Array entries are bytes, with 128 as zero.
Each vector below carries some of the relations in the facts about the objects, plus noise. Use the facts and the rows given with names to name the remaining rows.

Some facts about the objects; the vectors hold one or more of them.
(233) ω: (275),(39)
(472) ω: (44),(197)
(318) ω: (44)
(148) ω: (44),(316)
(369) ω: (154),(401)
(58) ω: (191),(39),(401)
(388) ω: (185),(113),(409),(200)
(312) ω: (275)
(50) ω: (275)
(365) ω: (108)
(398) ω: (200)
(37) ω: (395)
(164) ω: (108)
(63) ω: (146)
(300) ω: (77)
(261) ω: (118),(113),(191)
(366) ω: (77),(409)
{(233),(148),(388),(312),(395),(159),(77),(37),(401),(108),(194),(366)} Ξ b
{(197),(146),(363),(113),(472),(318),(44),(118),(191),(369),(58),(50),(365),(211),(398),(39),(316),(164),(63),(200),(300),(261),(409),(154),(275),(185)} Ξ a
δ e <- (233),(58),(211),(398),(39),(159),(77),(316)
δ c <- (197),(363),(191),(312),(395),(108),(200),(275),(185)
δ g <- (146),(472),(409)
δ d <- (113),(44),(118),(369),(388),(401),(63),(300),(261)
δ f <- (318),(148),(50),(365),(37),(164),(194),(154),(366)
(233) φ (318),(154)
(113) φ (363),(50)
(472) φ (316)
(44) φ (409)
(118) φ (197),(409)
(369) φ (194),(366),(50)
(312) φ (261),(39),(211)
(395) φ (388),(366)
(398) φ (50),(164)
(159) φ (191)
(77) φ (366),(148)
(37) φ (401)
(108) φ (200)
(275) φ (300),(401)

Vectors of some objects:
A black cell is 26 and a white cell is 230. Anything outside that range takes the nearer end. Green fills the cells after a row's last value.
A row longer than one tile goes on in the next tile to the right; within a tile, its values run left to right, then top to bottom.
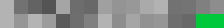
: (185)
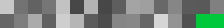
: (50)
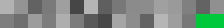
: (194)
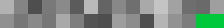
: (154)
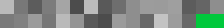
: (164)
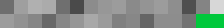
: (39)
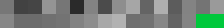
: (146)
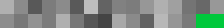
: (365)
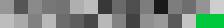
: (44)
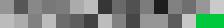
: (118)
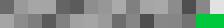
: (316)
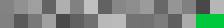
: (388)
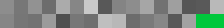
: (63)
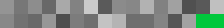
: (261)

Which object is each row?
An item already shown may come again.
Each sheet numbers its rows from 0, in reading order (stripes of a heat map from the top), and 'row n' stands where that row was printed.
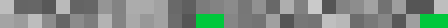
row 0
(363)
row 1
(63)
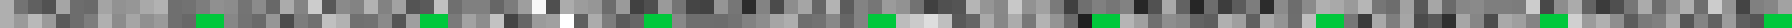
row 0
(185)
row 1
(261)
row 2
(401)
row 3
(146)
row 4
(275)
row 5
(409)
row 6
(366)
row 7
(108)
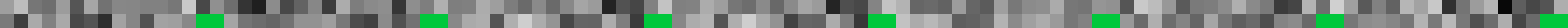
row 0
(366)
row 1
(472)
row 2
(398)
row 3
(398)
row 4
(197)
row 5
(77)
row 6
(113)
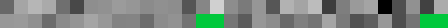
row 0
(58)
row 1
(369)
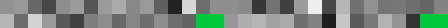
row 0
(395)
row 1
(37)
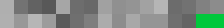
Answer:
(185)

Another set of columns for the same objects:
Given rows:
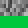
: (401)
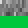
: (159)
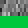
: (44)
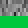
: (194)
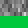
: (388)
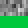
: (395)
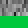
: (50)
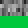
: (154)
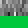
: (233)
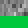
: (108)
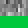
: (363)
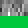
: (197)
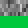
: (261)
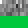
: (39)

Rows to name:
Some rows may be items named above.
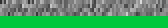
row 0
(472)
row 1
(472)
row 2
(63)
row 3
(300)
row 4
(108)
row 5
(316)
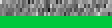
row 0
(58)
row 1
(409)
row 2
(472)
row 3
(275)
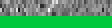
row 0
(37)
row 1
(312)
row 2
(58)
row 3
(365)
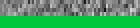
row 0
(185)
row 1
(146)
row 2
(369)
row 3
(409)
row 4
(395)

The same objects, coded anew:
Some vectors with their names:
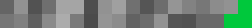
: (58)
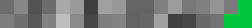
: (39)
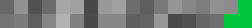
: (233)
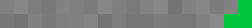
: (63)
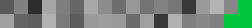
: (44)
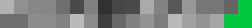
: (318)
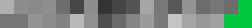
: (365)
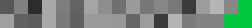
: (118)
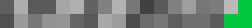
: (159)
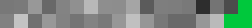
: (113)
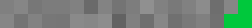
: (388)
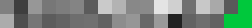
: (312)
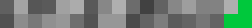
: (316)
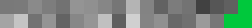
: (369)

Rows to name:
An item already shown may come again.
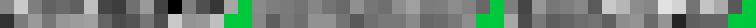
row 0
(472)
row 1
(261)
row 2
(312)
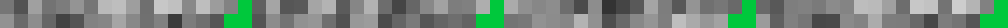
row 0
(185)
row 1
(316)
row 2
(365)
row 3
(197)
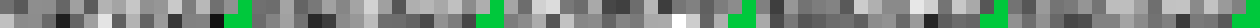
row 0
(395)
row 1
(108)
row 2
(37)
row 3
(312)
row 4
(185)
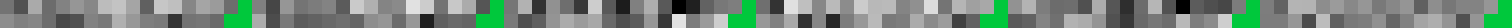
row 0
(363)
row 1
(312)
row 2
(409)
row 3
(275)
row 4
(146)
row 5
(401)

